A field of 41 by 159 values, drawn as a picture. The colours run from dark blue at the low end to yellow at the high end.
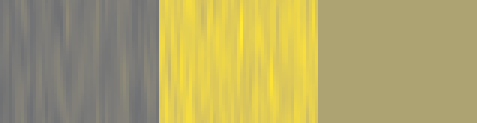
The table splits into one row of 3 panels. Panel 1,1: middling, streaked downward, faint in contrast. Panel 1,2: very high, streaked downward, faint in contrast. Panel 1,3: high, flat.
